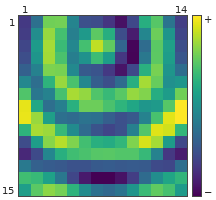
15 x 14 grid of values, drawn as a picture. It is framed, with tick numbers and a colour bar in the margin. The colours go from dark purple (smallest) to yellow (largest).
Ninth with the highest average: middle right. Odd rows or columns: none. Average level on the scale: 50%. Slope: none. Rings: centred on the top middle.
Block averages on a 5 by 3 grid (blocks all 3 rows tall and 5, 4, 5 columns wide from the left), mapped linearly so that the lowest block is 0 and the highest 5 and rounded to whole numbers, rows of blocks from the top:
3 2 2 | 4 1 3 | 4 4 5 | 4 3 4 | 3 0 2
